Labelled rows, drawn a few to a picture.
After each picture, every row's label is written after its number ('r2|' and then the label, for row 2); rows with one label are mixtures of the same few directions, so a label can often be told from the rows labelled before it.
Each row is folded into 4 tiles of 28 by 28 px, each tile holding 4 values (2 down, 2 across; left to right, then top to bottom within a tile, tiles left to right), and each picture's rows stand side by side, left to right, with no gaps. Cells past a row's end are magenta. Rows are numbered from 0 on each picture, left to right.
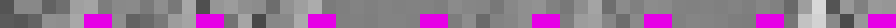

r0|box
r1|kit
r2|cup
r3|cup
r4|cup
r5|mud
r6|kit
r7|mud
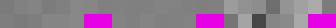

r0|box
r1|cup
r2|cup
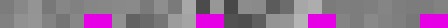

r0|mud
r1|kit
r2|box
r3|cup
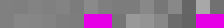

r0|kit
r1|kit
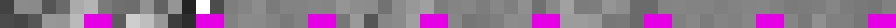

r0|box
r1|kit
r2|mud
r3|cup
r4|kit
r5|box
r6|cup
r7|cup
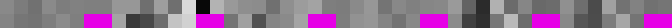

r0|mud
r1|kit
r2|cup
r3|mud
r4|mud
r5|mud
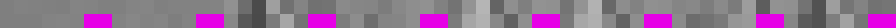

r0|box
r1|mud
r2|mud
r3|cup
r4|mud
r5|mud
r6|kit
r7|mud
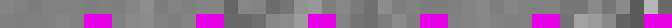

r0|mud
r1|mud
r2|box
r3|mud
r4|mud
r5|kit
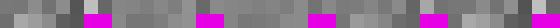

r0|kit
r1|kit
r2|kit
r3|kit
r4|kit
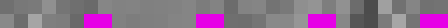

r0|cup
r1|kit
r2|box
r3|mud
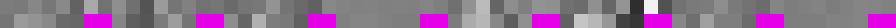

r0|kit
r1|mud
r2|cup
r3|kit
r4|mud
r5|kit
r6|cup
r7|box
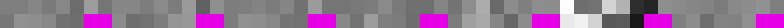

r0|kit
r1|kit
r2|kit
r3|cup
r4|mud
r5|box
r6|cup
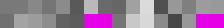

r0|kit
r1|mud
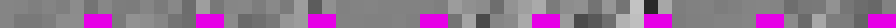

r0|kit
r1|kit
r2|kit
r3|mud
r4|cup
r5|kit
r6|box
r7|cup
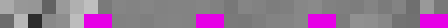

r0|cup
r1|cup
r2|box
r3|kit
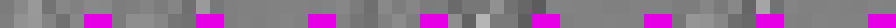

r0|mud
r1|kit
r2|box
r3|mud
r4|cup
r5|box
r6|kit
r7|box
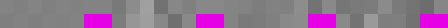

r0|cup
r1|mud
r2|kit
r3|cup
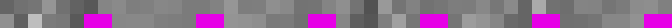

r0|cup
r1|box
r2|box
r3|mud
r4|kit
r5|box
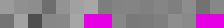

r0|cup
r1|kit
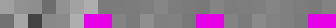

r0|cup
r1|cup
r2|cup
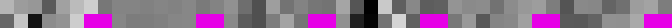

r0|cup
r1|kit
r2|mud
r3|mud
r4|cup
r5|box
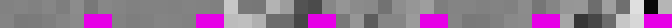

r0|kit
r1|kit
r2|box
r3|cup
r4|kit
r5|kit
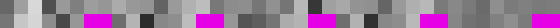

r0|mud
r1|cup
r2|kit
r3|cup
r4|mud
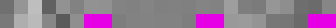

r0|mud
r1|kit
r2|box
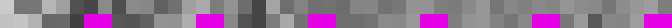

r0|box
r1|box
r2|mud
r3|box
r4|mud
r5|cup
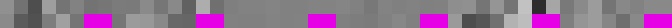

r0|mud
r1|kit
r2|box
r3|mud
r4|kit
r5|mud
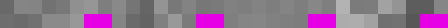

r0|box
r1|mud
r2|kit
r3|box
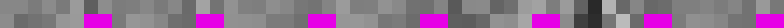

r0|kit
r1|kit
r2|box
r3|box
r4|box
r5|mud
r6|kit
